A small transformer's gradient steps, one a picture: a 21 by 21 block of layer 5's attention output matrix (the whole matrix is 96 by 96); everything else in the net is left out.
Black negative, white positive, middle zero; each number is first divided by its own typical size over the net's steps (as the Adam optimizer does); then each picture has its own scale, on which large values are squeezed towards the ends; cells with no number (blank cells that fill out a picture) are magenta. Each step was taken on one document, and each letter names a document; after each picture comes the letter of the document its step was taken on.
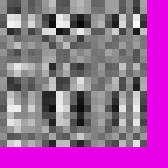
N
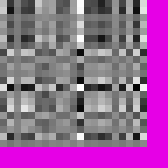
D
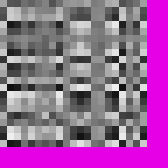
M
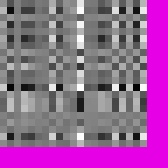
D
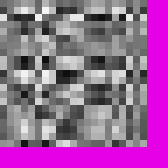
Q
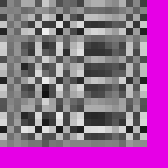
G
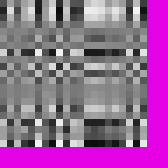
G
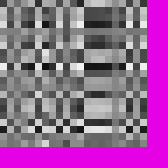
G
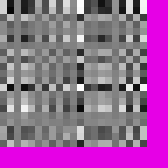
D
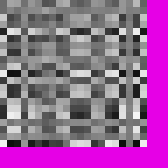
N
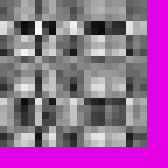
Q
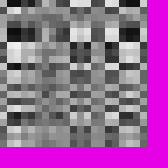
M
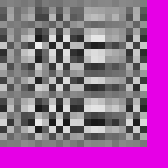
G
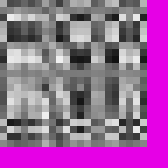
M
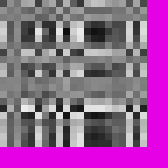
G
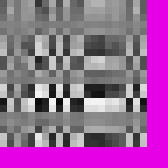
G
